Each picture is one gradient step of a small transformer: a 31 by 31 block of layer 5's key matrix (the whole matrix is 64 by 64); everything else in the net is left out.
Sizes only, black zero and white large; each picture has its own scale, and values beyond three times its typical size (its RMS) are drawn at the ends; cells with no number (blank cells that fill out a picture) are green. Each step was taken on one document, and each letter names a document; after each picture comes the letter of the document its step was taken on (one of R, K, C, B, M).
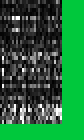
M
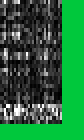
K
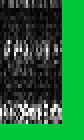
K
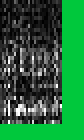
M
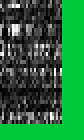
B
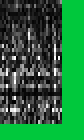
M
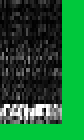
K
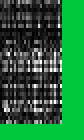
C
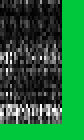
K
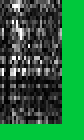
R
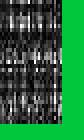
C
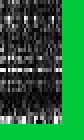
B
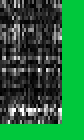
M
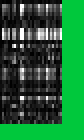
R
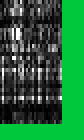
R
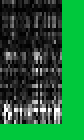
C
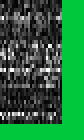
B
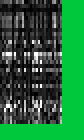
C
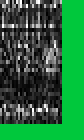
K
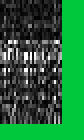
K
